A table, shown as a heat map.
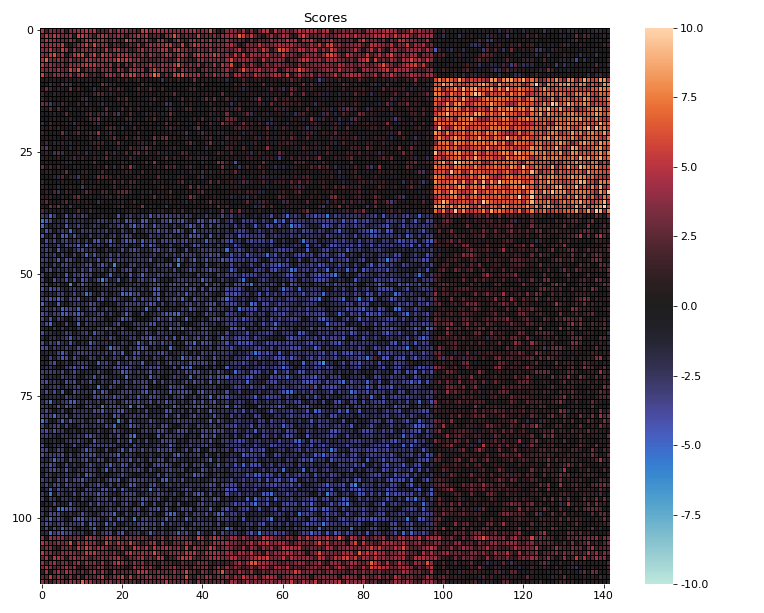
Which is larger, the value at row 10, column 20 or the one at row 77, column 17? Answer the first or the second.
the first
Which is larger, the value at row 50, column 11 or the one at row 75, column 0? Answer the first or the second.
the second
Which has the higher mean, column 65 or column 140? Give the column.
140
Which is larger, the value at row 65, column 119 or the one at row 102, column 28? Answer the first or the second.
the first
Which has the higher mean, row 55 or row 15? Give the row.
15
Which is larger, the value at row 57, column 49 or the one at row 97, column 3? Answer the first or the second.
the second
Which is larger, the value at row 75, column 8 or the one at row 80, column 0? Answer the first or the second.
the first
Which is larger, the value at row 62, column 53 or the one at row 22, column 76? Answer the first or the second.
the second
